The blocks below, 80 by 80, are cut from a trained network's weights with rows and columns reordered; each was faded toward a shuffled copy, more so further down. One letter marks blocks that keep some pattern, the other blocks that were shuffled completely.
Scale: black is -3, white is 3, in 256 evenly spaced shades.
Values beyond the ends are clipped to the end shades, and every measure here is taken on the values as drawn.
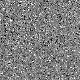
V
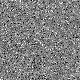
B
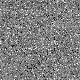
V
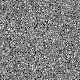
B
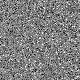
B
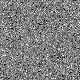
V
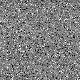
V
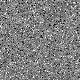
B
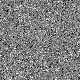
B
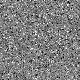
V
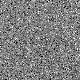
B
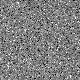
B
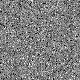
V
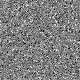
B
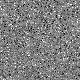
B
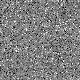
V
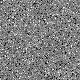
B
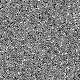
B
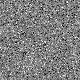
B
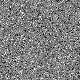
B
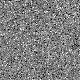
V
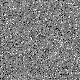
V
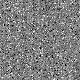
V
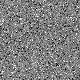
B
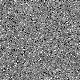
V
